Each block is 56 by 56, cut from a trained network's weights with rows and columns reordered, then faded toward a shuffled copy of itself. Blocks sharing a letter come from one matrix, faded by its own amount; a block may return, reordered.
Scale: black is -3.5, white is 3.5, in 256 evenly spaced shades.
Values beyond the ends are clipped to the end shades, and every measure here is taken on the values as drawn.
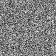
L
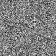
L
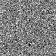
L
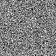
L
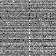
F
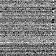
F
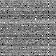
F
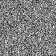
L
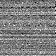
F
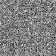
L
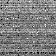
F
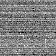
F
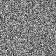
L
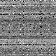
F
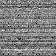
F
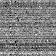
F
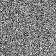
L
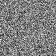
L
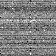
F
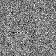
L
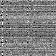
F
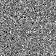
L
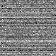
F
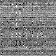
F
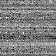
F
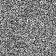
L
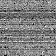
F
